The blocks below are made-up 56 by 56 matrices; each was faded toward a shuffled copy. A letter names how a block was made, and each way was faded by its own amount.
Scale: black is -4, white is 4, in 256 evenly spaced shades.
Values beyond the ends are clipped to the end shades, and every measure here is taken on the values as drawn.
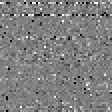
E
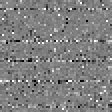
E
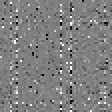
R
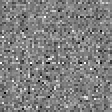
E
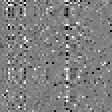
R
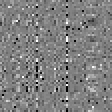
R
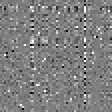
R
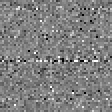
E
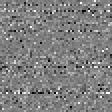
E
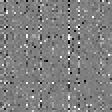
R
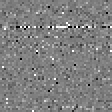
E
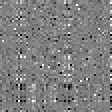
R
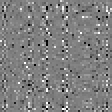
R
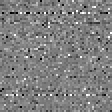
E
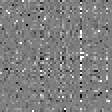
R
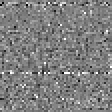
E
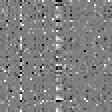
R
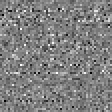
E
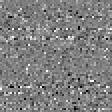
E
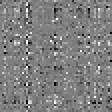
R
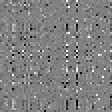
R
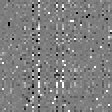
R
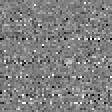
E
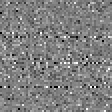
E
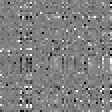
R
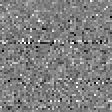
E
